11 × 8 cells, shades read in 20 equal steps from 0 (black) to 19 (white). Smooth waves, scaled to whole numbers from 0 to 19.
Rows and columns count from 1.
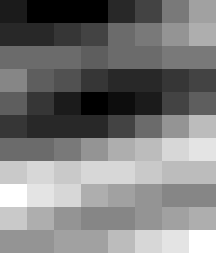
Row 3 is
8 8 8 7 8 8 9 9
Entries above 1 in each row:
5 8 8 8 6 8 8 8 8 8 8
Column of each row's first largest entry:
8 8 7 1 1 8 8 2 1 1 8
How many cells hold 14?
5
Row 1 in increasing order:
0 0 0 2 3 5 9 12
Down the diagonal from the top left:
2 3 8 4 1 8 16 14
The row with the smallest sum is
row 5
